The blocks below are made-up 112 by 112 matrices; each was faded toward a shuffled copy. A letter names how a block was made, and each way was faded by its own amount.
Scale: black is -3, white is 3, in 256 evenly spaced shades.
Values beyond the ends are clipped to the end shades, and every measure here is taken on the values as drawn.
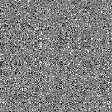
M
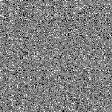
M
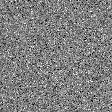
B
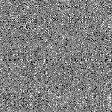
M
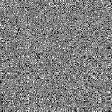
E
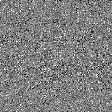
M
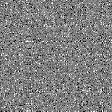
M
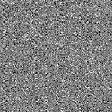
E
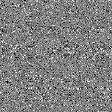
M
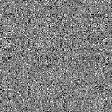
E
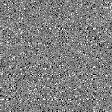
M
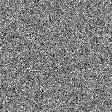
B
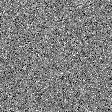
B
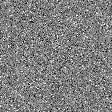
B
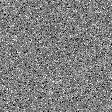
B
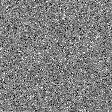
B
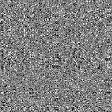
E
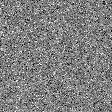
B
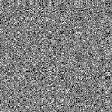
E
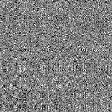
E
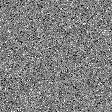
B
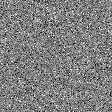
B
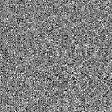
E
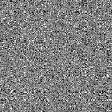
E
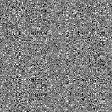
E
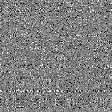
M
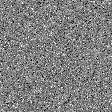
B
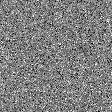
B
